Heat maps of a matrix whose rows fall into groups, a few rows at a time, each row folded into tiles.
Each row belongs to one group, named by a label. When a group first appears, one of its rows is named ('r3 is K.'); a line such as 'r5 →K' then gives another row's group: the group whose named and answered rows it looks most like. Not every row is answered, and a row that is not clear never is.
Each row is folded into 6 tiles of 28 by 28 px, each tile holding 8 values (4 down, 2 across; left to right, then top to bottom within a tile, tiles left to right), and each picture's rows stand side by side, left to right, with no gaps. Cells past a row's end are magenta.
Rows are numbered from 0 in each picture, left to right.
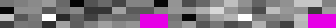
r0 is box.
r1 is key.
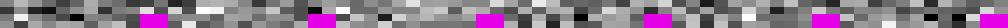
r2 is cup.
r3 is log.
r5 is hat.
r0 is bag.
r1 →key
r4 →hat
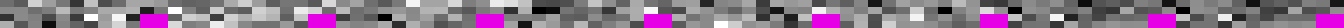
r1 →cup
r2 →cup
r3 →bag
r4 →hat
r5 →hat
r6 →box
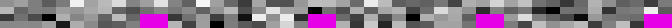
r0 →cup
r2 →log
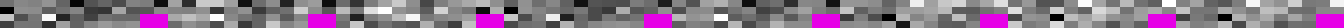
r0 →box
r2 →key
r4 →box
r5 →cup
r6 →cup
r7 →cup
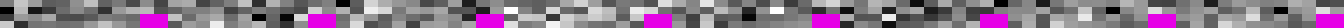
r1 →hat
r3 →cup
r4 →log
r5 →box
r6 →hat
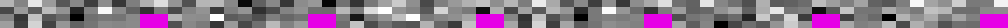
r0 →log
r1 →box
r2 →key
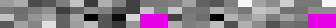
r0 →hat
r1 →cup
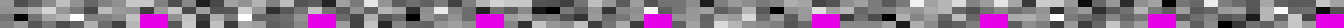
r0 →key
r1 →hat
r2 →log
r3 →bag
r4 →hat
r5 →cup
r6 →box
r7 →log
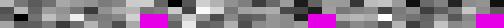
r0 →key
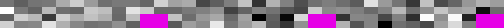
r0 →cup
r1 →hat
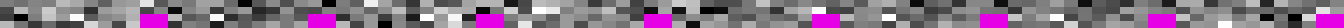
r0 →key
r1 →box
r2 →log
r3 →key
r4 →bag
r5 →box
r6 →box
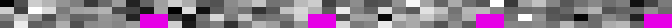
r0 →key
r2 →cup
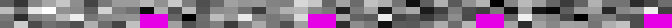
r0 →key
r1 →key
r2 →box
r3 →bag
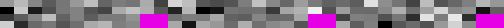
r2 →log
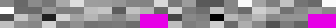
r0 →cup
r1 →cup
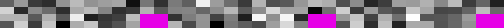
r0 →hat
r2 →hat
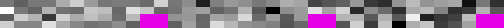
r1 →hat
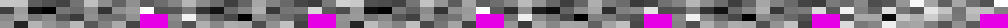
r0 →bag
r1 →bag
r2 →bag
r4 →bag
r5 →cup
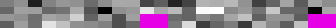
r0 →hat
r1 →key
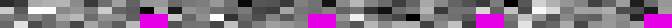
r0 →key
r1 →box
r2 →bag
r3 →key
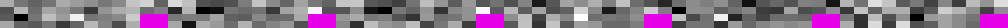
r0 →key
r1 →bag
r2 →bag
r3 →hat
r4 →box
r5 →log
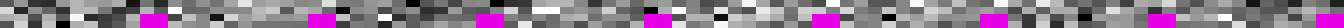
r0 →hat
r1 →cup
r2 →box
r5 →cup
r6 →log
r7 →box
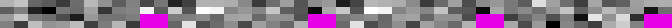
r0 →bag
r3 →log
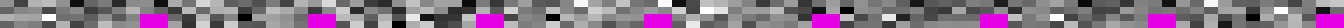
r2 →hat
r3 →cup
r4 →key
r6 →box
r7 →log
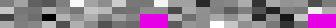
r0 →cup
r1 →hat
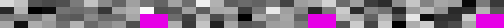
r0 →bag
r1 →log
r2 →hat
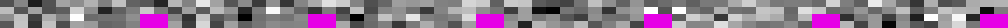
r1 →log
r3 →bag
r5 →log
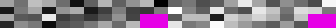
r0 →box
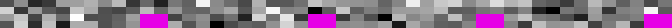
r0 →hat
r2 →cup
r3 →bag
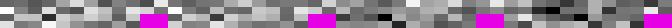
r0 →cup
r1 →cup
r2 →cup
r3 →bag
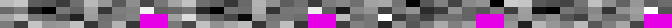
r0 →bag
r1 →bag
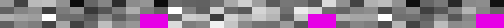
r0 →box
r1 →cup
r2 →box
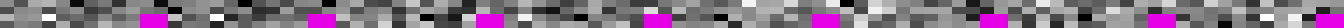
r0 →box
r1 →box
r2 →hat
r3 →bag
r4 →cup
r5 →key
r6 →log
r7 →log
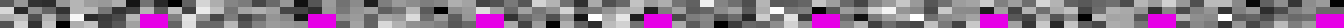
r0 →hat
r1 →key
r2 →hat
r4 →log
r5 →key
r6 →log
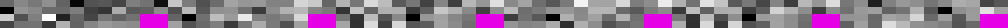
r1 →key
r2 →log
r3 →cup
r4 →log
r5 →hat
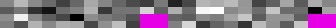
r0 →bag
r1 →key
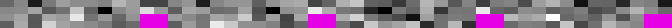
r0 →hat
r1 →hat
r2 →bag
